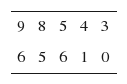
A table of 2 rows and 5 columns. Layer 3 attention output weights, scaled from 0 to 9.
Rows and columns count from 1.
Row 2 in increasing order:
0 1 5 6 6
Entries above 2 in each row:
5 3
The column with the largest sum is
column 1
